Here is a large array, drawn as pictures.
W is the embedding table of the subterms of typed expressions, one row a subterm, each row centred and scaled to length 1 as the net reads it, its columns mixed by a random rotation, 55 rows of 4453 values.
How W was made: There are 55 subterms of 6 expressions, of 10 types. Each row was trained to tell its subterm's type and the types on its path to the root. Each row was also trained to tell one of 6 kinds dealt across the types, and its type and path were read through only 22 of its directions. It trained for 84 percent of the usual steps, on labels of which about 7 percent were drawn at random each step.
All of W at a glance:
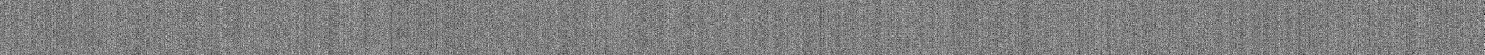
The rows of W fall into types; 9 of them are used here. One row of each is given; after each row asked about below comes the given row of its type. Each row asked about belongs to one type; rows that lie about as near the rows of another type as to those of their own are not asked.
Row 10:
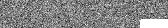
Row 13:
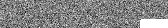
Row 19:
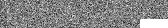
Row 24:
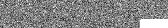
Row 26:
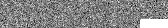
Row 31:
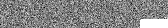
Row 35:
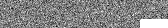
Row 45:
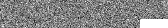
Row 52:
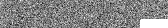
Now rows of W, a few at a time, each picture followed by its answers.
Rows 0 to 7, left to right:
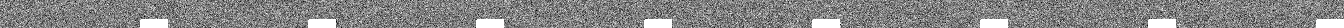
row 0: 35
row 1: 10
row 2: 19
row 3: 13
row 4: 52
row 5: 26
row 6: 35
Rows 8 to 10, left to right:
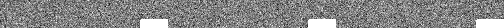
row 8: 19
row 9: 35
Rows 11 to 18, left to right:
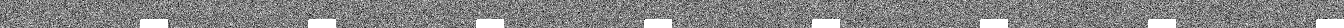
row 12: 19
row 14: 10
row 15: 26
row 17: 24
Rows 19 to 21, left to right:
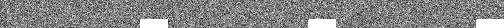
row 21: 45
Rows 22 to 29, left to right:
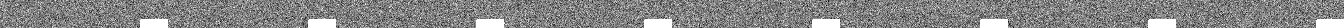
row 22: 35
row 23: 35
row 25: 26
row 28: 19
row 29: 13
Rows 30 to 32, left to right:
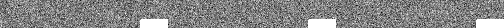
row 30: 10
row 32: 19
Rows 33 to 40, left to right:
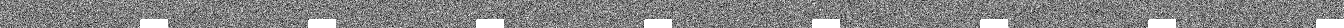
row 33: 26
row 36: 13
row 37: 26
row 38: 19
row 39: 31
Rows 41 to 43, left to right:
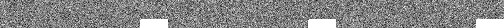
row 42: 13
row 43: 26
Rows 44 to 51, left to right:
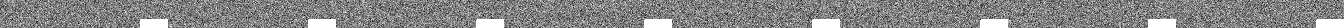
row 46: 24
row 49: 10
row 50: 35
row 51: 24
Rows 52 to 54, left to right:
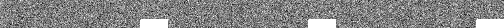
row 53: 52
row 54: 24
